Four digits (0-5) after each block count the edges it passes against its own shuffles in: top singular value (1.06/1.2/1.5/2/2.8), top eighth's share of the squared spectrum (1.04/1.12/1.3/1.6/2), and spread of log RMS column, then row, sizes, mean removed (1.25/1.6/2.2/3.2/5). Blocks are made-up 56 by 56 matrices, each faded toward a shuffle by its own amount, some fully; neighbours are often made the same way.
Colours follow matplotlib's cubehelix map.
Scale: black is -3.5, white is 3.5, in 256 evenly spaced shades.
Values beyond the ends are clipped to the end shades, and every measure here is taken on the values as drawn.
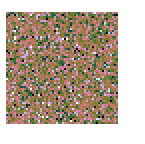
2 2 0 0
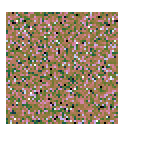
0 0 0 0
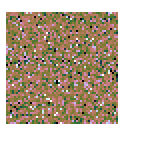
1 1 0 0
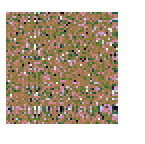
3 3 1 1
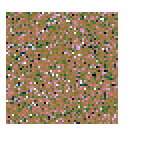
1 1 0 0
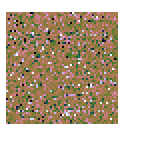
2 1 0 0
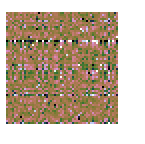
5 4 2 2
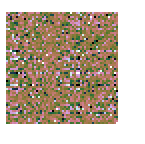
4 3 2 2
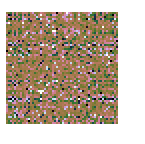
4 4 2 2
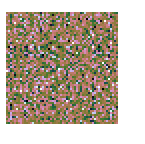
4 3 2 1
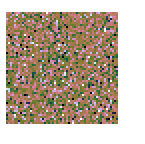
2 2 0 0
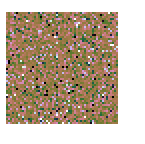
2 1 0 0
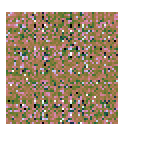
4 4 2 2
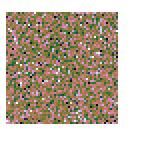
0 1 0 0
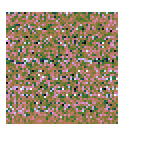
2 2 0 3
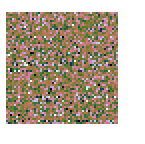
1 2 0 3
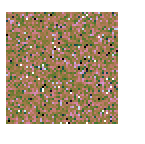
0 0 0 0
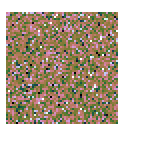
0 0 0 0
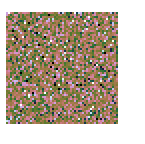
0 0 0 0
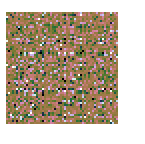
4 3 2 2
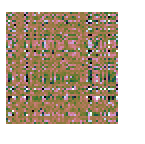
5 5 3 3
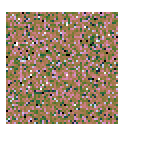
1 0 0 0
